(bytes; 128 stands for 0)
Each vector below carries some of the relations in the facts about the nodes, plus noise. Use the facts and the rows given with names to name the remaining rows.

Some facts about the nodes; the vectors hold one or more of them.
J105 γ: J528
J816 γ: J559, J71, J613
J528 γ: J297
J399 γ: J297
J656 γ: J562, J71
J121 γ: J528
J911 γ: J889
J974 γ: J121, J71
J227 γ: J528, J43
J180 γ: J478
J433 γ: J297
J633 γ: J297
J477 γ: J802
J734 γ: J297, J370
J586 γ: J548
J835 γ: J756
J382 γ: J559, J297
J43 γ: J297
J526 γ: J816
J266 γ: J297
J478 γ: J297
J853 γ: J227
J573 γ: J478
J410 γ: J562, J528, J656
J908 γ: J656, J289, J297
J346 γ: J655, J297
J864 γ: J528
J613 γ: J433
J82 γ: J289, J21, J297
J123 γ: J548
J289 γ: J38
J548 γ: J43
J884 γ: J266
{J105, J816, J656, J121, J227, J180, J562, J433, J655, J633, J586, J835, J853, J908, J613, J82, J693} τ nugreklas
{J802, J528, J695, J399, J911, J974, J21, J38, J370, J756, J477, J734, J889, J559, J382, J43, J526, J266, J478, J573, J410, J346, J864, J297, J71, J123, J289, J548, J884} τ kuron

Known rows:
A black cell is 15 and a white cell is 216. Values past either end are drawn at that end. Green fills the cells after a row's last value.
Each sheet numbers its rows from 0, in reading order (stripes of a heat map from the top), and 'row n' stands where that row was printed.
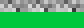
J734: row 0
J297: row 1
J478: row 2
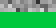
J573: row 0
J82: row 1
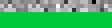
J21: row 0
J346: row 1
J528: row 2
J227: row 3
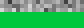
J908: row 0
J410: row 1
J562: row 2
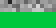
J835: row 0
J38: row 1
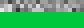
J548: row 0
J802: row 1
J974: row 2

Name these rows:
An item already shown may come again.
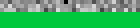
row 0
J695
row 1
J123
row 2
J227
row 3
J123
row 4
J656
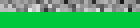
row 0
J289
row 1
J548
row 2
J586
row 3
J633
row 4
J613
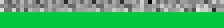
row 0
J656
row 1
J562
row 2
J693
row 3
J693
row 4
J82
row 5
J121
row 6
J71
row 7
J43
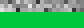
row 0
J43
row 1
J864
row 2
J526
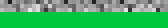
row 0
J853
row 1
J548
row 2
J180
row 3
J586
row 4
J433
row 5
J382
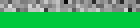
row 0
J559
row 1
J399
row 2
J105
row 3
J655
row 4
J816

